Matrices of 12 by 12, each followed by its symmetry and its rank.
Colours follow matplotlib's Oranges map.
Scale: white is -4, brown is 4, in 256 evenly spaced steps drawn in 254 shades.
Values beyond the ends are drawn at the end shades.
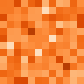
symmetric, full rank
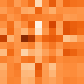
antisymmetric, rank two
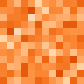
symmetric, full rank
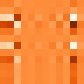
neither, rank one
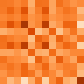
symmetric, rank two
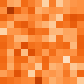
neither, full rank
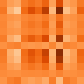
neither, rank one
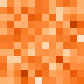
symmetric, full rank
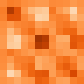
symmetric, rank two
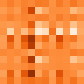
antisymmetric, rank two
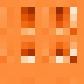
neither, rank one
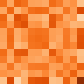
symmetric, rank two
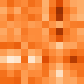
antisymmetric, rank two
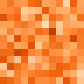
neither, full rank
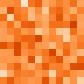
neither, full rank
